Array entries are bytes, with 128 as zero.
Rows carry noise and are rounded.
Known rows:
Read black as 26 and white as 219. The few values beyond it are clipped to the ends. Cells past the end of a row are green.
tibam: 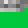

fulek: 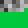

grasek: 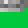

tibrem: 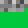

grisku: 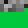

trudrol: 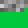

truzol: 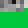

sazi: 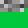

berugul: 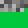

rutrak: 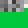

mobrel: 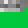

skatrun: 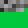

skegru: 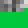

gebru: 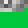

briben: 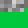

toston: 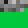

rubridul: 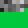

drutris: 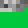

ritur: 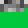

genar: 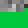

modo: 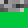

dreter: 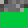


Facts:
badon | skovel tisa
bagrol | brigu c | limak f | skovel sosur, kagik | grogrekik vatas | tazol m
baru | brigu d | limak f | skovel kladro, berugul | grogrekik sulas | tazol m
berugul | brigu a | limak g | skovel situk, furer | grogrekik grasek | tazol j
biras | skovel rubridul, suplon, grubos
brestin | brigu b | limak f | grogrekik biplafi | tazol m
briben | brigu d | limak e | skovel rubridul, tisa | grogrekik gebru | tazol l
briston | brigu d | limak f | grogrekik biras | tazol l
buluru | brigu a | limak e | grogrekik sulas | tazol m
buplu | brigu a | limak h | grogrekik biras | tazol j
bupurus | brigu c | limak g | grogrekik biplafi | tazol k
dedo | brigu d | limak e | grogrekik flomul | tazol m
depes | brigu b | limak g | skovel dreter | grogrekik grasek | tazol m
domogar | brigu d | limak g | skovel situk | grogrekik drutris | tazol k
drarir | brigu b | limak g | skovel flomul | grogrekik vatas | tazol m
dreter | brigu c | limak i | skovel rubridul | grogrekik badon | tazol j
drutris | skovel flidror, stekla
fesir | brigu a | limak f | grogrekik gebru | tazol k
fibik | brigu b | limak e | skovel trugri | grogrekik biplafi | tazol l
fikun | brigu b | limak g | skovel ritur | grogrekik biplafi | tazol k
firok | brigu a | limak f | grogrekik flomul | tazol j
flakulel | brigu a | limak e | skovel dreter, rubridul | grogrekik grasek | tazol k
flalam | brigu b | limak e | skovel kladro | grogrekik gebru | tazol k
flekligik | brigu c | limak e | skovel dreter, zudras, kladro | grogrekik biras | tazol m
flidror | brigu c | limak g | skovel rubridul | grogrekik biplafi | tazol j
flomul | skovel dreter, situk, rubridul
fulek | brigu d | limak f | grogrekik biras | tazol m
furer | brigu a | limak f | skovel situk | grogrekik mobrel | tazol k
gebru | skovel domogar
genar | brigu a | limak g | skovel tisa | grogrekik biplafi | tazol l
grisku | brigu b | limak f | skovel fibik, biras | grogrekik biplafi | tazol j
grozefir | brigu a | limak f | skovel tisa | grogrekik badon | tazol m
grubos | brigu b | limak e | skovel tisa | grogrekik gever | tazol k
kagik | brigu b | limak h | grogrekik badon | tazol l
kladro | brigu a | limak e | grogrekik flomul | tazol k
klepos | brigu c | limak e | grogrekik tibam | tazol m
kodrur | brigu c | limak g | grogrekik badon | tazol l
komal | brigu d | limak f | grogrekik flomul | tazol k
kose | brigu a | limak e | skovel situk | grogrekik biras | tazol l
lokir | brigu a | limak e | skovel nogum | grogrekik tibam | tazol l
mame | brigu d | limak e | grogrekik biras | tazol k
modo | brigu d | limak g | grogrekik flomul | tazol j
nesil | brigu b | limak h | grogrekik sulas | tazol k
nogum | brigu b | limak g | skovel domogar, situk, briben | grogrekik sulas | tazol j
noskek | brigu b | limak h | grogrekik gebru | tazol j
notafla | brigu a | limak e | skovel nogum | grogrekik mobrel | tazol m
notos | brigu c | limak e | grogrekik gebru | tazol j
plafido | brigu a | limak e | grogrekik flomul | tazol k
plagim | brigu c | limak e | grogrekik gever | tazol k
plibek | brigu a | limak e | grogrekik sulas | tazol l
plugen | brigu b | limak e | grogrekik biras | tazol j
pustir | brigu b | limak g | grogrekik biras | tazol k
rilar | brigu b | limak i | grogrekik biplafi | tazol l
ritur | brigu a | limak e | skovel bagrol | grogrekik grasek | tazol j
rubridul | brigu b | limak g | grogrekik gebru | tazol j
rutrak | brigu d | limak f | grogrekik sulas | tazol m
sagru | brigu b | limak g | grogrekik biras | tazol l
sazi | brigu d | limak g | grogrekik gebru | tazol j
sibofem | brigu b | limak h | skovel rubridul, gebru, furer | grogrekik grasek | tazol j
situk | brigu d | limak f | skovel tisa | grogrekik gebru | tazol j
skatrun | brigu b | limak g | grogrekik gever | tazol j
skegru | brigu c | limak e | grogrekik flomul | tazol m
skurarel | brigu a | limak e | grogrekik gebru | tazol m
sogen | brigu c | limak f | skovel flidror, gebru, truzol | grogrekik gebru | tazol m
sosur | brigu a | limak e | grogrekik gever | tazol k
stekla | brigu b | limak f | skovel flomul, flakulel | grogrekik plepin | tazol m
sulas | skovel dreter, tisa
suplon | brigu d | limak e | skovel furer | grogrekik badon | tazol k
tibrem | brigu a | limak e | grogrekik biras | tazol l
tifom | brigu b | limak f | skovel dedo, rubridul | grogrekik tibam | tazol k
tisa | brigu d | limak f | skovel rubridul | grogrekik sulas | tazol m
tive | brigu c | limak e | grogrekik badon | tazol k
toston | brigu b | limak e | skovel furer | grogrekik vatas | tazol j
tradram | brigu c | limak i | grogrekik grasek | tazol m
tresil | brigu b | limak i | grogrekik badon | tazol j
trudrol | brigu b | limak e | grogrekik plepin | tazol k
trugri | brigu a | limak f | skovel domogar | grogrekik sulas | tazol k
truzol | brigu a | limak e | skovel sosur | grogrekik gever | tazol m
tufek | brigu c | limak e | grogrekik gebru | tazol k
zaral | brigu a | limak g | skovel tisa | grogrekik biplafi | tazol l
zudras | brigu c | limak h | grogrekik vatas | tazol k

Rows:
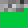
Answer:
trugri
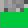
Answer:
komal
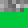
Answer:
tufek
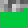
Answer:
kladro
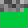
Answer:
notos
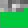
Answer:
flakulel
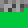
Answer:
kagik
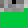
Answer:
buluru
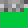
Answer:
suplon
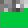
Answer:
sogen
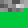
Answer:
flekligik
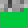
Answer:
fesir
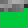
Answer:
fibik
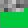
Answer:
briston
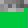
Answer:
plibek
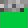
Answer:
fikun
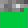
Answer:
zudras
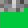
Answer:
kose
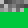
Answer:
firok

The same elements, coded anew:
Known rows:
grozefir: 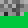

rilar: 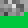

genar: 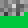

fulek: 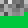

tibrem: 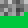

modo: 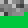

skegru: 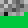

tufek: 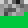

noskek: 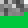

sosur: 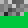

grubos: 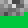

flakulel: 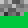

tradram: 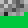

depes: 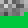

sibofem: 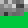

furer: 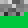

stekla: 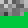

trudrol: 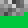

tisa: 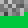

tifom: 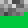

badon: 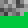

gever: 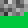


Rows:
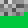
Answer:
baru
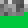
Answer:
plugen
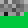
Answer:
buluru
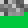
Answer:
sazi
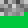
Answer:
briben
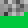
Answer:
kodrur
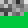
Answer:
gebru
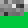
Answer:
grisku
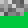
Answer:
domogar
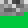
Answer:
flalam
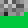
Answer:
brestin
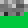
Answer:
berugul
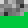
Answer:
dreter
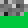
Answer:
ritur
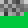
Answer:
skurarel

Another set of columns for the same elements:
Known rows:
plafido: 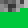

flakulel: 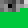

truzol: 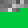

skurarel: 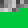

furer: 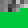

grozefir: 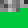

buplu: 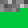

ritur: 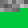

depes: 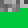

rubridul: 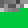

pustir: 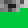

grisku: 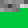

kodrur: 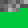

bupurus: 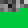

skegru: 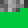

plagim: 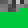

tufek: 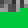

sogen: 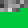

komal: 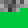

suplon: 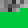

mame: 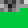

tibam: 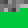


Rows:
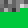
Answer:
biras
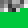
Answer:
flalam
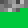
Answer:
buluru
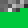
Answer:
flekligik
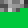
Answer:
bagrol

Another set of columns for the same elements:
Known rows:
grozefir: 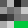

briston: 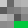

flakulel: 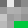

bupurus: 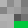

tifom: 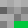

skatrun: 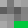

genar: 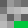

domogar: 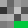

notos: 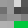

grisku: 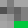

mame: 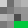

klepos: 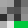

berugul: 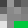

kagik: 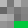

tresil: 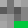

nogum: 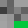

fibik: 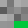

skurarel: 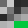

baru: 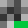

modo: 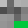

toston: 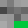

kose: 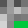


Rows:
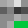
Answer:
rubridul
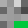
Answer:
flalam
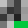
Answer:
fulek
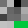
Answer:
buluru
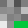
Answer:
buplu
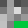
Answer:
furer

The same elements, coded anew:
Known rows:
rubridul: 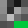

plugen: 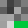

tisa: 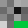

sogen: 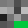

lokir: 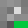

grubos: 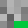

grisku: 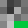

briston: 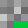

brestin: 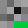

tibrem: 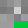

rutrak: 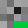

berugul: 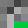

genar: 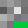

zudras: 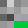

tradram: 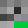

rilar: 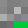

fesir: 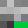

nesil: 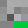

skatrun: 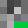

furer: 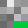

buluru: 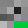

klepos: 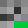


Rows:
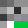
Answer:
bagrol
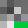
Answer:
buplu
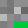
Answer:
sagru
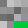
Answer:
flakulel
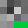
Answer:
modo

